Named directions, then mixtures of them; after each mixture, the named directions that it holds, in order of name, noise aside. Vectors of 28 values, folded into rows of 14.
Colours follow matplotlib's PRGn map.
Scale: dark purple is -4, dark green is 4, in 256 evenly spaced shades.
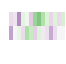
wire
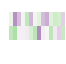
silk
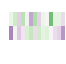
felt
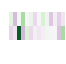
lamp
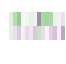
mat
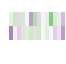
felt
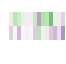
felt, mat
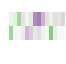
wire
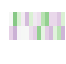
silk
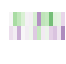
felt, mat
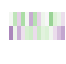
felt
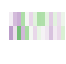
lamp, wire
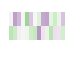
silk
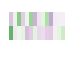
felt, mat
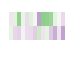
mat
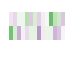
mat, silk
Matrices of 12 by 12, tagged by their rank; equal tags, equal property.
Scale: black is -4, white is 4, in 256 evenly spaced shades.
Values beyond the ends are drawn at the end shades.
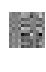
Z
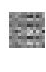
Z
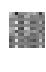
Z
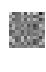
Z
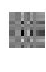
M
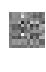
Z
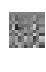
Z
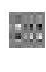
M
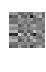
Z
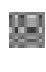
M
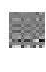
Z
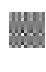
M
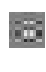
M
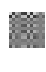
M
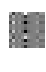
M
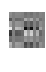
M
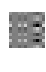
M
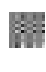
M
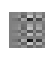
M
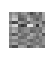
Z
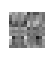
Z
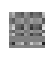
M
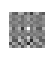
Z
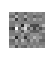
Z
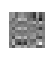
Z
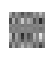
M
